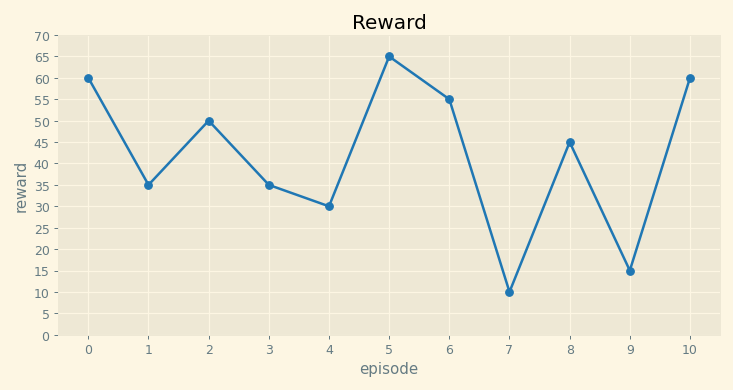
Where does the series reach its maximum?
5
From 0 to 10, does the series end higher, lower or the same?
the same
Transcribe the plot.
Title: Reward
x-axis: episode, ticks 0 1 2 3 4 5 6 7 8 9 10
y-axis: reward, ticks 0 5 10 15 20 25 30 35 40 45 50 55 60 65 70
Values:
60 35 50 35 30 65 55 10 45 15 60
